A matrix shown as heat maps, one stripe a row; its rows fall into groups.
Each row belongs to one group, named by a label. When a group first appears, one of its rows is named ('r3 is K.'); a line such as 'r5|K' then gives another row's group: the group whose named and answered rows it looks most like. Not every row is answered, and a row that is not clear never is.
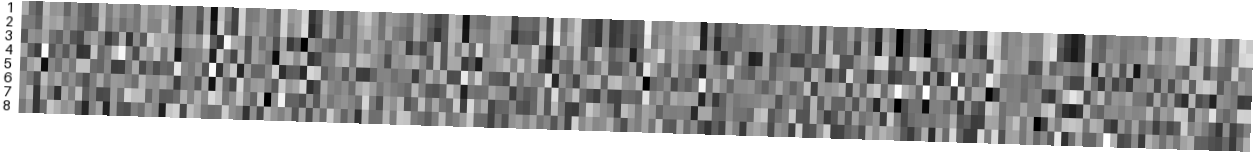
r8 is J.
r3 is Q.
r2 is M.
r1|M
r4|M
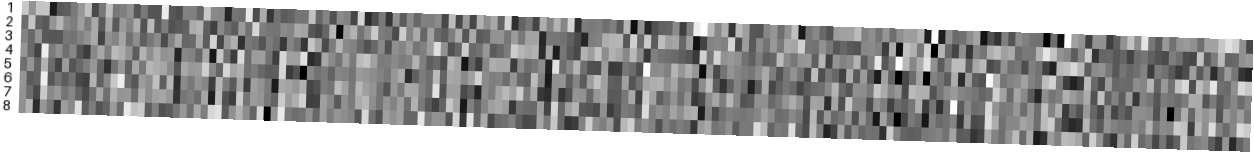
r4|M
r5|Q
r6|M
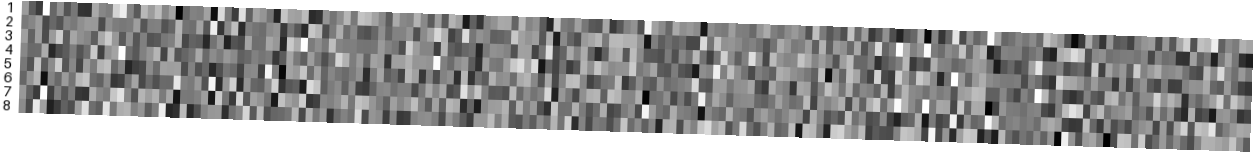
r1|M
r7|M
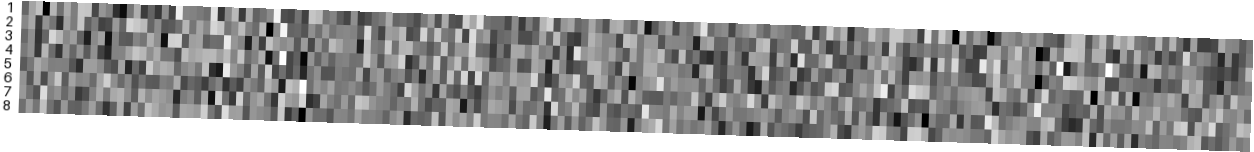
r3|J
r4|Q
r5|Q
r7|M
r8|Q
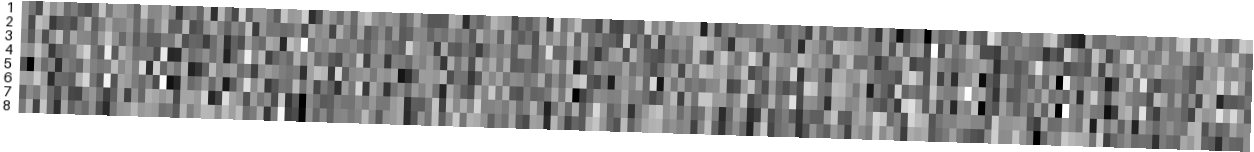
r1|M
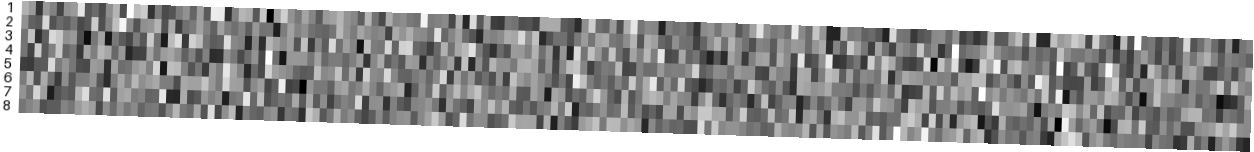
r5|J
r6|Q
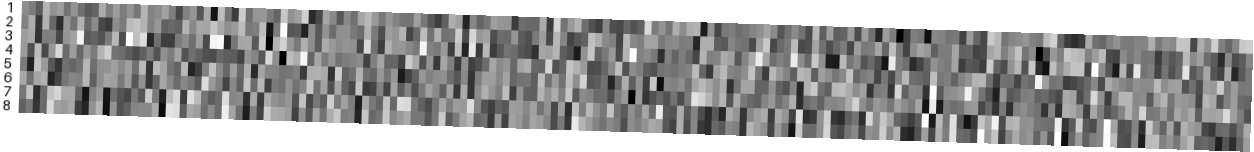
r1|M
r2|Q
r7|J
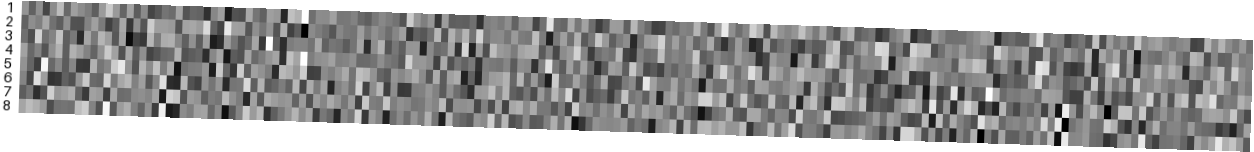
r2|Q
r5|M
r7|J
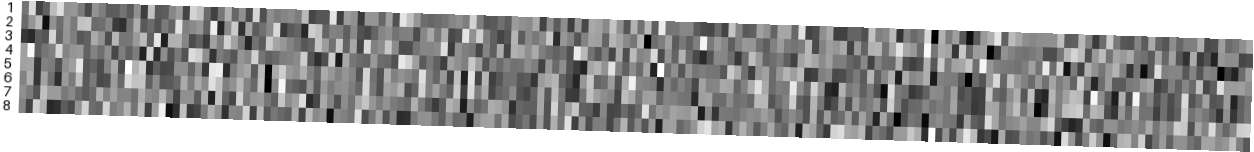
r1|J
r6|Q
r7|M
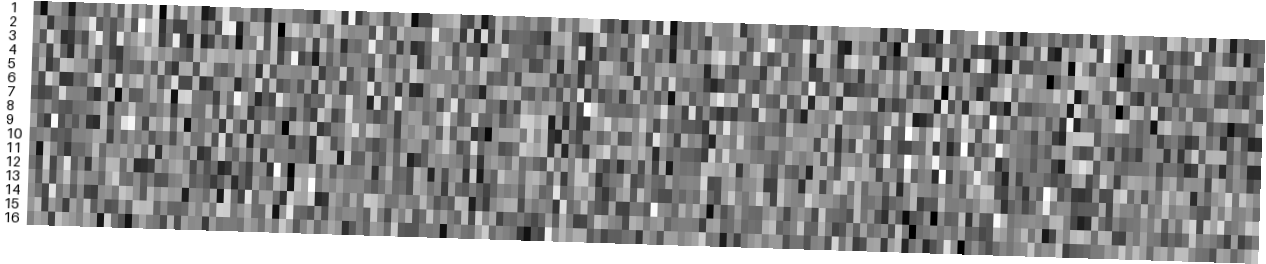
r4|Q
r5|J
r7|J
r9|M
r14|M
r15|Q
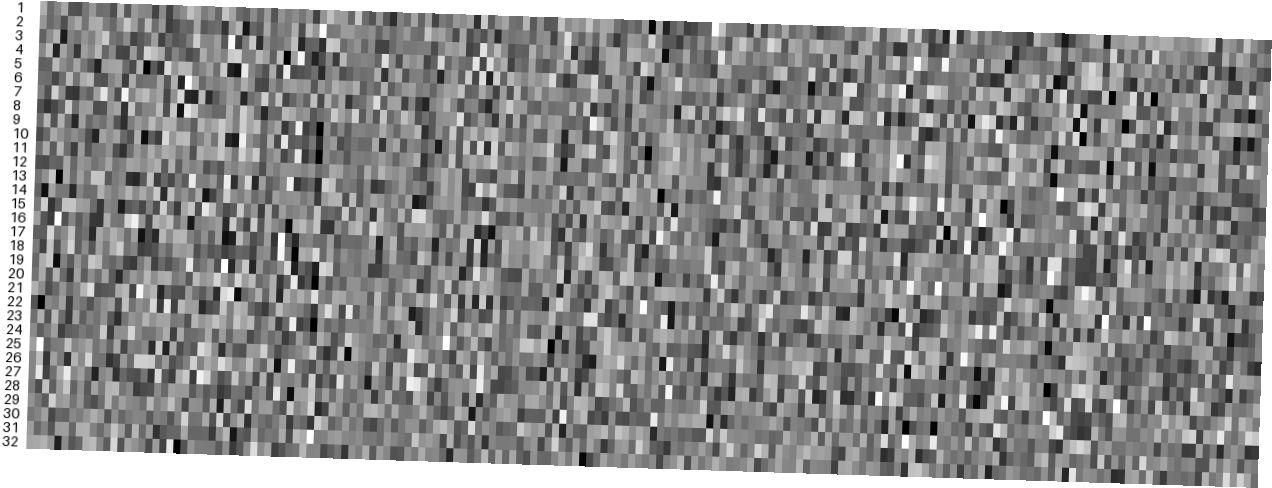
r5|Q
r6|J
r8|J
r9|Q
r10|Q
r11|Q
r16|M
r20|Q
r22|J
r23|Q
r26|Q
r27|J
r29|M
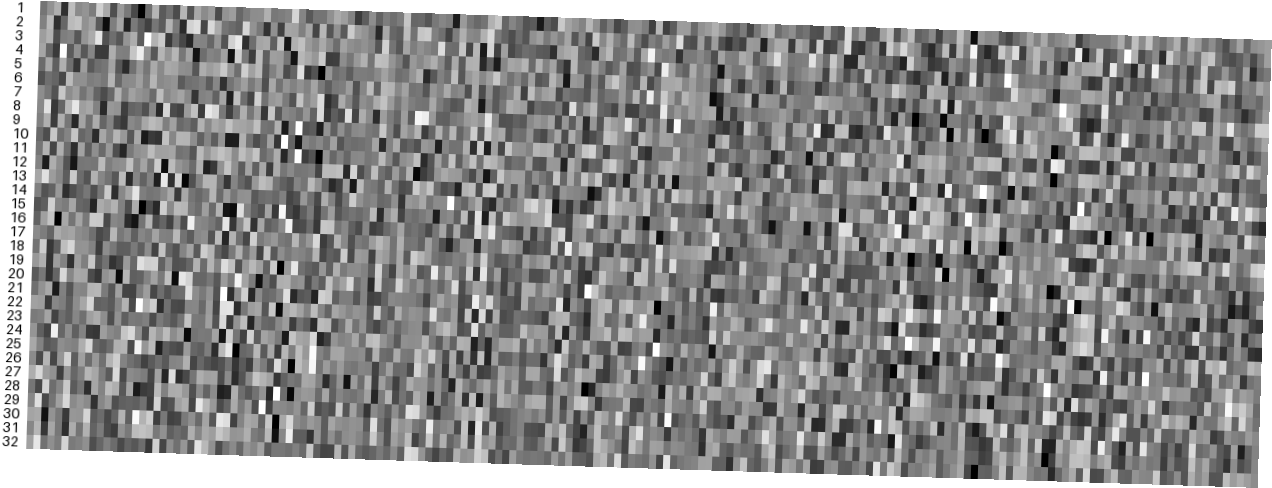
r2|J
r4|M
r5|Q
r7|M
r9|Q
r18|J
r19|Q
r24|M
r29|J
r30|Q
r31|Q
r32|J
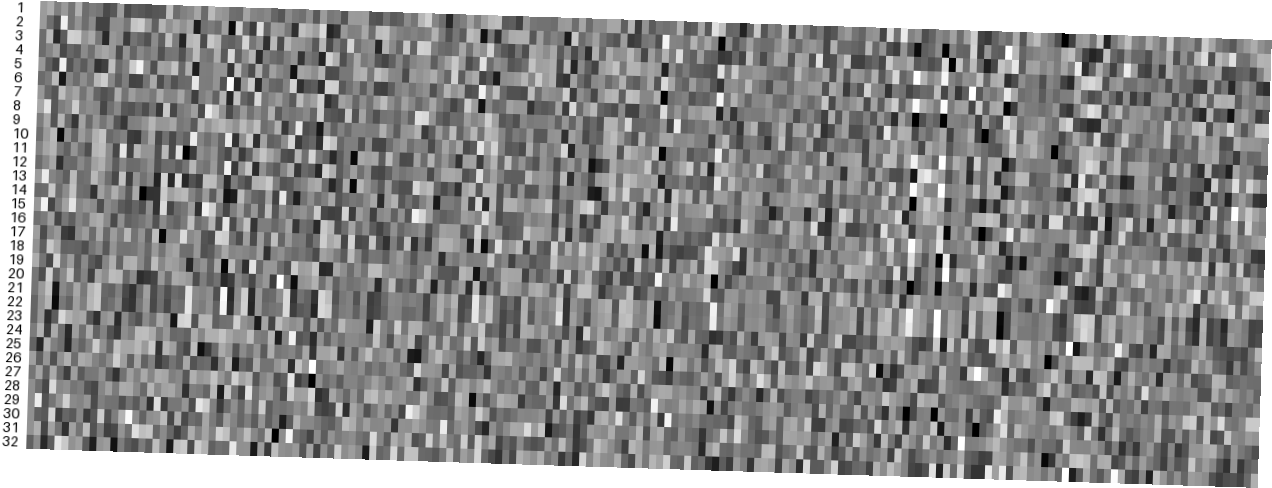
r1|J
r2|M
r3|J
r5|M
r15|J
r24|Q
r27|Q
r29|J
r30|M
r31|Q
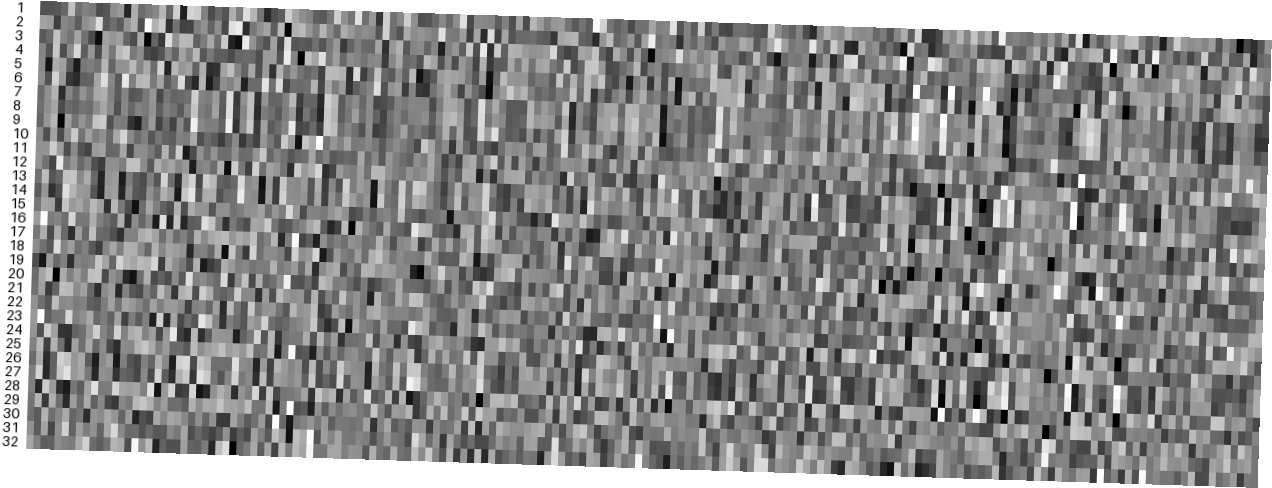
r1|J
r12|M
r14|J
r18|M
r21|J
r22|M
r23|J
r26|J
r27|J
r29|Q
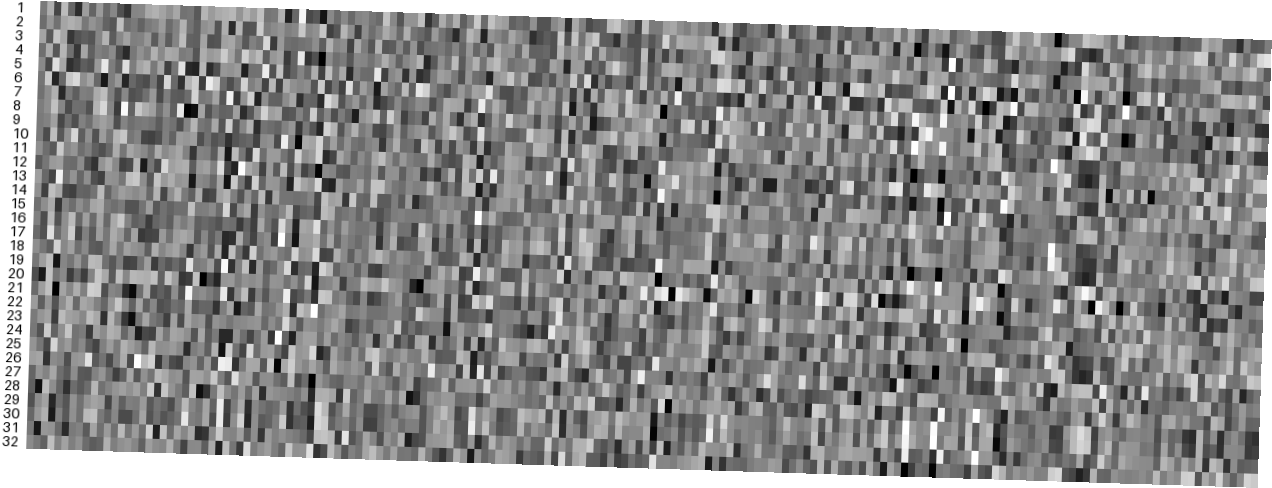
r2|M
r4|Q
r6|J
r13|M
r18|M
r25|M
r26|Q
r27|Q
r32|M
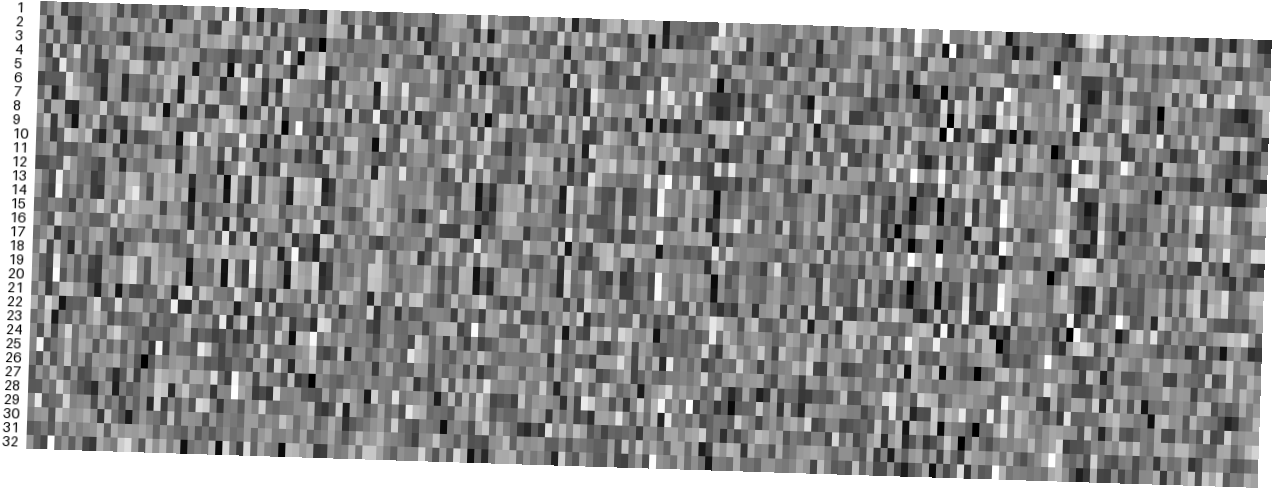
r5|M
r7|J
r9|Q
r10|J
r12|J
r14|M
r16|M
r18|Q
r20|M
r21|J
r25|J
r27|Q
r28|J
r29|J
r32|M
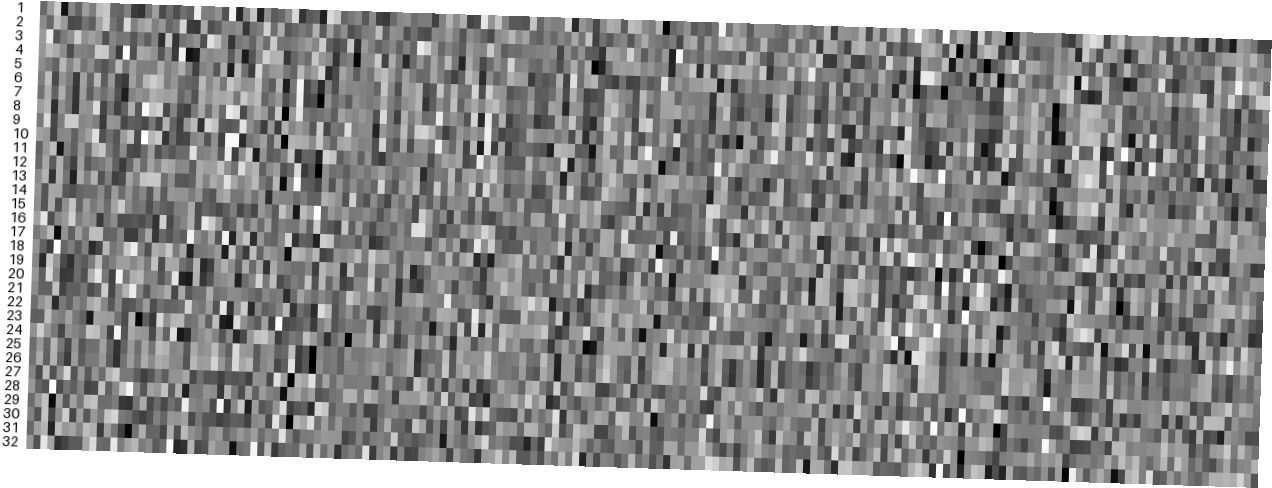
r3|J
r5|M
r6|Q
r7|Q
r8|Q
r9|J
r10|Q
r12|Q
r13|Q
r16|J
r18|M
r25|Q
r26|Q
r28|M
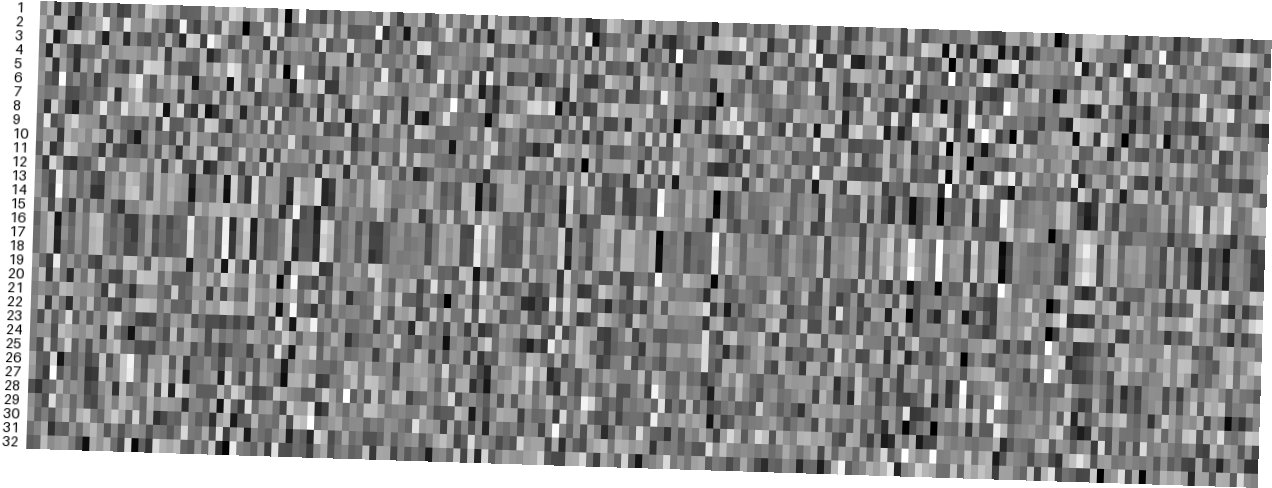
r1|Q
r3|J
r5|Q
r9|J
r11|J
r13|M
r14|M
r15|Q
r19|M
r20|Q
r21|M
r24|M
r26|M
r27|M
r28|J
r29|M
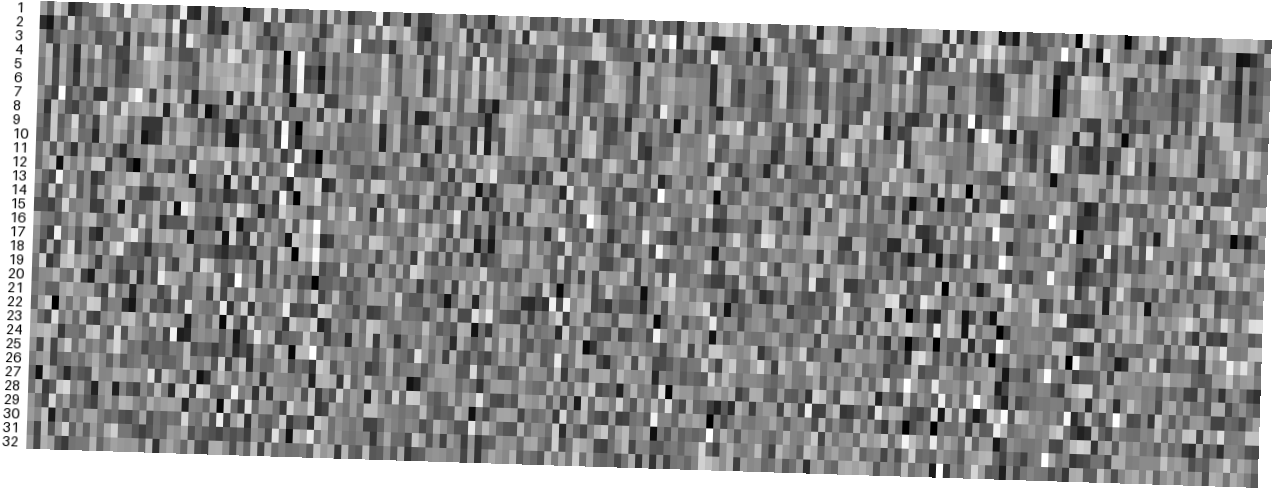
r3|J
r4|Q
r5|Q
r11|Q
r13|M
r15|J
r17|M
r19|J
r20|Q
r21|M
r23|M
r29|M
